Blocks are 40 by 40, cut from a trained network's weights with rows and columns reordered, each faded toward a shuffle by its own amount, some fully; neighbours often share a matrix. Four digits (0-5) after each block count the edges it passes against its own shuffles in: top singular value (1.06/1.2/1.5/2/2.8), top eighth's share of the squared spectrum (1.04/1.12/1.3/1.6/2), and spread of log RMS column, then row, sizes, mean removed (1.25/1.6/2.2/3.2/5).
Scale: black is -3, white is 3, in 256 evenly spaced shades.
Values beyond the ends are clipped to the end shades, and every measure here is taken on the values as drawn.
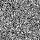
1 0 0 0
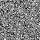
1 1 0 0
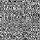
3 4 1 2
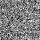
1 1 0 0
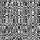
4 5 3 2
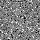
0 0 0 0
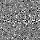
2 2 0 2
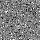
0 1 0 0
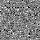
2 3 0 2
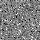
0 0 0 1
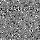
1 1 0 1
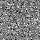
0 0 0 0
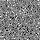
0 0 0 0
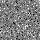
0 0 0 0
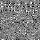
2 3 0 2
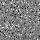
0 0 0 0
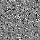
2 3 1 1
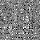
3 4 1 2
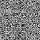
3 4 1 1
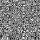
3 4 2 1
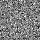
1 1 0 0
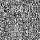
3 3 1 1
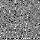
2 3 2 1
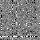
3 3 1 1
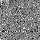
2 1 0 0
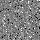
0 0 0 0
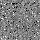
1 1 0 0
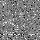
2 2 0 0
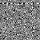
2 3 1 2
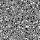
2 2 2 0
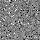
1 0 0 0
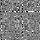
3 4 3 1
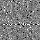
3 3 1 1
